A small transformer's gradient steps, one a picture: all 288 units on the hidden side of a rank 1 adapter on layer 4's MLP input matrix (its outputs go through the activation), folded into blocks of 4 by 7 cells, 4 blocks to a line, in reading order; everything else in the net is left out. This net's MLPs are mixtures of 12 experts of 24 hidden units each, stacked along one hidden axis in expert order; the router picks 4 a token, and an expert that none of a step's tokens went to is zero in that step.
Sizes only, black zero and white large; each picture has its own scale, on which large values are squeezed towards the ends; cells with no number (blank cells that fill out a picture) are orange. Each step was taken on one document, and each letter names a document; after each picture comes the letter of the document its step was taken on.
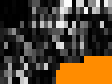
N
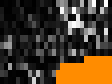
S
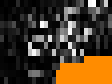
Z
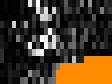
N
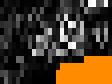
Z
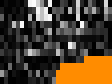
S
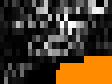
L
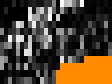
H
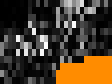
N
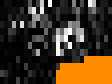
S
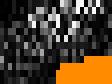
N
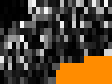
H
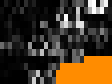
S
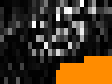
L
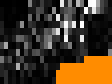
N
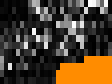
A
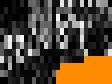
H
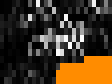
Z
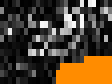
L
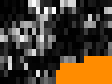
H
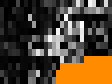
Z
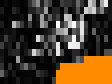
L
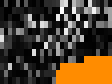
S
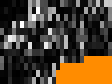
H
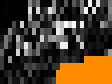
H
